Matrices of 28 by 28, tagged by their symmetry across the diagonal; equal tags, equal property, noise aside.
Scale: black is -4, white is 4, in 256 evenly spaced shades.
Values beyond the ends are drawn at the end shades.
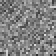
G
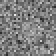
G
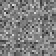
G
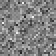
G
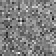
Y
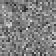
Y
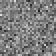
G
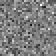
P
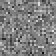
Y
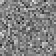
G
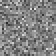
P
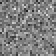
P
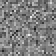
Y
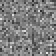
P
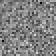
G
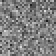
Y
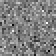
P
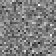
P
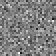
Y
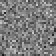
P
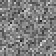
G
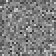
G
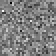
Y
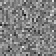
P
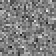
Y
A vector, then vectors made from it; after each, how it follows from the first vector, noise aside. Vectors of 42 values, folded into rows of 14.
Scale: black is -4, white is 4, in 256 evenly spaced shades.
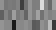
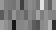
copied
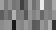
copied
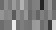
negated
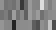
copied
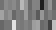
negated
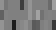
partly zeroed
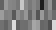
negated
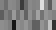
copied
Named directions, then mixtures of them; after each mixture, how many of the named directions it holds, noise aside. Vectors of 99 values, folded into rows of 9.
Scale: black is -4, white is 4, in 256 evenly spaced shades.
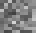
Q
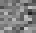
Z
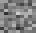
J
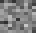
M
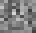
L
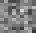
three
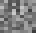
one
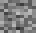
one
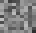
two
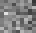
three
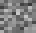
three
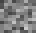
three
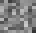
two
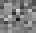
two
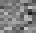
one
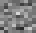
two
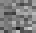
two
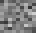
two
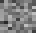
one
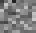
two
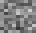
one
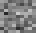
one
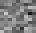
one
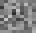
one
